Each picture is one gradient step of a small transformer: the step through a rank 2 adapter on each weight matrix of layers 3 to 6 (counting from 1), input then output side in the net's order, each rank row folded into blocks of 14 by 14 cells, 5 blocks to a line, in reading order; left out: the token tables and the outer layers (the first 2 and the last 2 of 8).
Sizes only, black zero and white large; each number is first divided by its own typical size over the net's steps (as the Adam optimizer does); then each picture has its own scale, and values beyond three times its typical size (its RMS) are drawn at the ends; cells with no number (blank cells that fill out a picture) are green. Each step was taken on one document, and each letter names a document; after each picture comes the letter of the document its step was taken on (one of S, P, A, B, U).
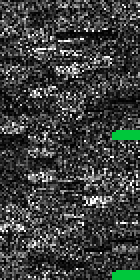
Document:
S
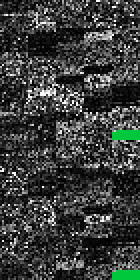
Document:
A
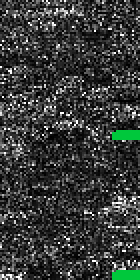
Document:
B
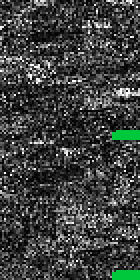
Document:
S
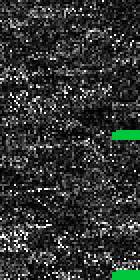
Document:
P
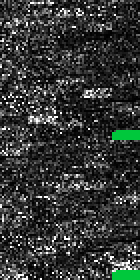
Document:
B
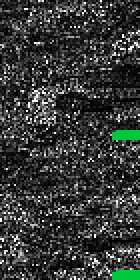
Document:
P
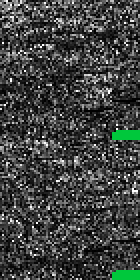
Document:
S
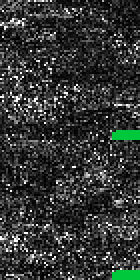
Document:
P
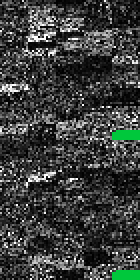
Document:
A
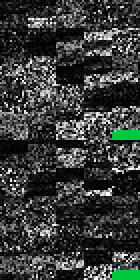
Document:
A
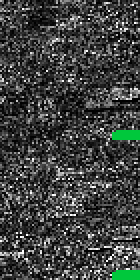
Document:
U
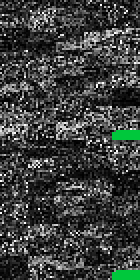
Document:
A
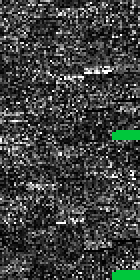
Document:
U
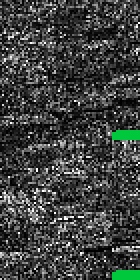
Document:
S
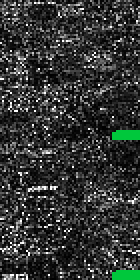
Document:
B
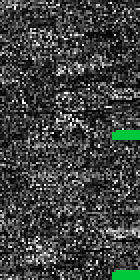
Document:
S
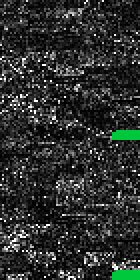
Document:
P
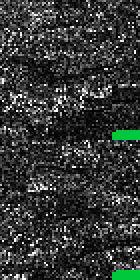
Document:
B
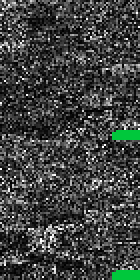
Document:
U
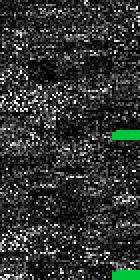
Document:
P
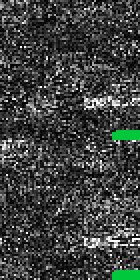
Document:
U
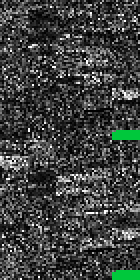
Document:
S
